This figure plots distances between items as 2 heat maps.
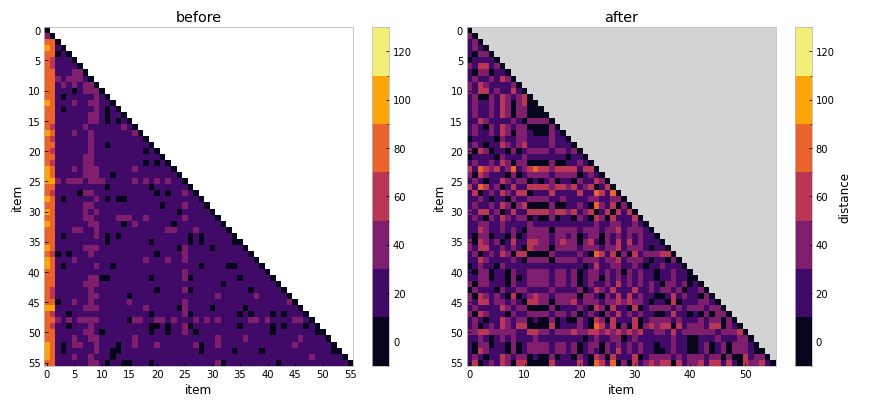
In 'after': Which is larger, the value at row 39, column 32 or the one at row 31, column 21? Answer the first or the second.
the second
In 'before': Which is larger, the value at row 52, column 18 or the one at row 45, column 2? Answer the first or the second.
the first
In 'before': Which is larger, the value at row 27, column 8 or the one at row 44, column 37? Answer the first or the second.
the first
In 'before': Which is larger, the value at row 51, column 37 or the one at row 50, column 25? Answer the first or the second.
the second
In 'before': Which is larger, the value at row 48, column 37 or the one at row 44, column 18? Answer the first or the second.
the first
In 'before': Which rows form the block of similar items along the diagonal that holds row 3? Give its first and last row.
2 to 55
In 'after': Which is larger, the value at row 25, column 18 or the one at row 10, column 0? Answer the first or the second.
the second
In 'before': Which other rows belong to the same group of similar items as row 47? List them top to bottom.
2, 3, 4, 5, 6, 7, 8, 9, 10, 11, 12, 13, 14, 15, 16, 17, 18, 19, 20, 21, 22, 23, 24, 25, 26, 27, 28, 29, 30, 31, 32, 33, 34, 35, 36, 37, 38, 39, 40, 41, 42, 43, 44, 45, 46, 48, 49, 50, 51, 52, 53, 54, 55
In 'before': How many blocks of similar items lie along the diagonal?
2
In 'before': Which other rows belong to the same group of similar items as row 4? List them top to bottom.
2, 3, 5, 6, 7, 8, 9, 10, 11, 12, 13, 14, 15, 16, 17, 18, 19, 20, 21, 22, 23, 24, 25, 26, 27, 28, 29, 30, 31, 32, 33, 34, 35, 36, 37, 38, 39, 40, 41, 42, 43, 44, 45, 46, 47, 48, 49, 50, 51, 52, 53, 54, 55
